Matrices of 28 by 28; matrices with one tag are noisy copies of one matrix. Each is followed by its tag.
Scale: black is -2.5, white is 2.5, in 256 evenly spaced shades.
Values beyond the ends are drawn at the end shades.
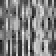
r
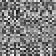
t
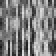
r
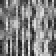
r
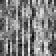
r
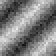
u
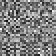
t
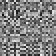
t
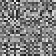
t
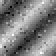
u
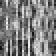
r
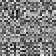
t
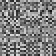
t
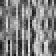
r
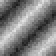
u
